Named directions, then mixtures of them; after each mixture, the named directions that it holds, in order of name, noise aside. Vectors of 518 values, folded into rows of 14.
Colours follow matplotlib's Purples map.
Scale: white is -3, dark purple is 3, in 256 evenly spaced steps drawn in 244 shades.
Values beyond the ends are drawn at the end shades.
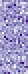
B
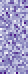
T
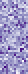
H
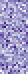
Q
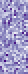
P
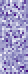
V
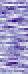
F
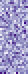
T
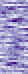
F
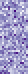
B, H, T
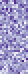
H, T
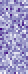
T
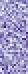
H, Q, T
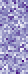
H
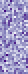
P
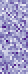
H, Q, T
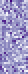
P, V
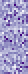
B, P, V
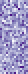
H, T, V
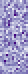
P, T, V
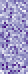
Q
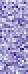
F, H, V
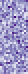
B, P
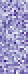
H, P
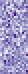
P, T, V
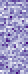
F, H, Q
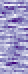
F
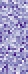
H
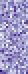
Q, T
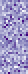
B, P, Q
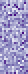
H, P, V
